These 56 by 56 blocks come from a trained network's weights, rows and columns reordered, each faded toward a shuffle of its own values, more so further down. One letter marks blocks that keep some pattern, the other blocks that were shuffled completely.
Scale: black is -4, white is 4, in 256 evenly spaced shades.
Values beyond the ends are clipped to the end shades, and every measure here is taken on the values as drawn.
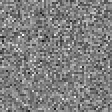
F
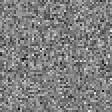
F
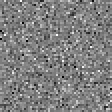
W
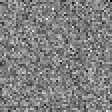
W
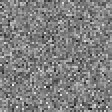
W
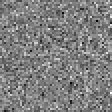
W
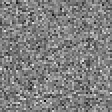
F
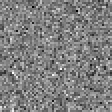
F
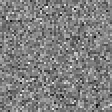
W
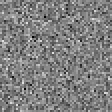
F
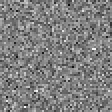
W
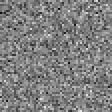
W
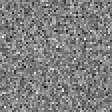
W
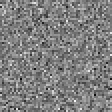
W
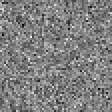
W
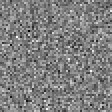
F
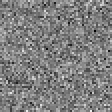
F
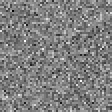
W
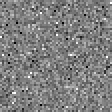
W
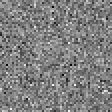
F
